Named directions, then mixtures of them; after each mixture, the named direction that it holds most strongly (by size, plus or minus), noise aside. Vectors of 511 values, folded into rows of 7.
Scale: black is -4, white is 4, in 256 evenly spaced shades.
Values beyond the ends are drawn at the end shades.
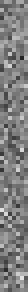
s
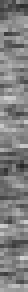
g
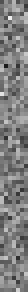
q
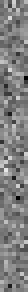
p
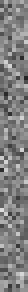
s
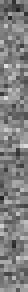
q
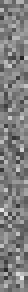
s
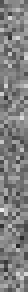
s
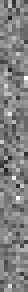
p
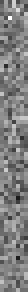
q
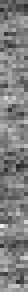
g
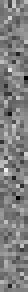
p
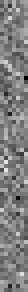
p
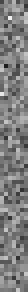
q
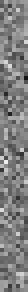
s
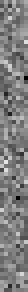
p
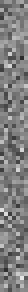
s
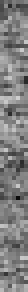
g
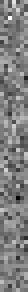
p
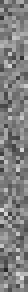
s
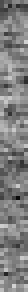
g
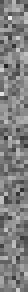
q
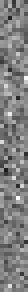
p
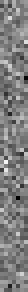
p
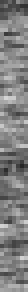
g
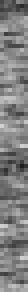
g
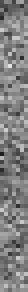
s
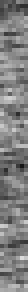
g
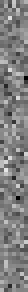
p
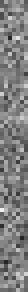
s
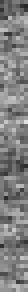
g
